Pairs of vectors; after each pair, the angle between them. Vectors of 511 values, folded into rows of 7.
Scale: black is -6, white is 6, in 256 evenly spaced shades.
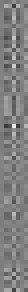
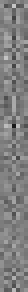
nearly opposite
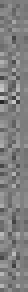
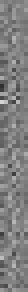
nearly opposite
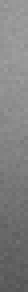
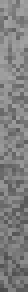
partly aligned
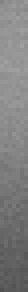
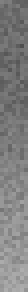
nearly opposite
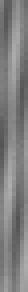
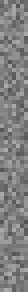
orthogonal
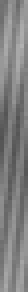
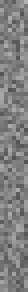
orthogonal
